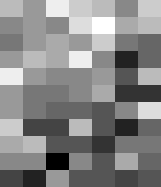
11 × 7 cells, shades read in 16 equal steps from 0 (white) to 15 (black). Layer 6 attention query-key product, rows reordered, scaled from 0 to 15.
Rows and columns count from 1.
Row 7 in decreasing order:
10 9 9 8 7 6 2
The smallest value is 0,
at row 2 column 5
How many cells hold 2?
2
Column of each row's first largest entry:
6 1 7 6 6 6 5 6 5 3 2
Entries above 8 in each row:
0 0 1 2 1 2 3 5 3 3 6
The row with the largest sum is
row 11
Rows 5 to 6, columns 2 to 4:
6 7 7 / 8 8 7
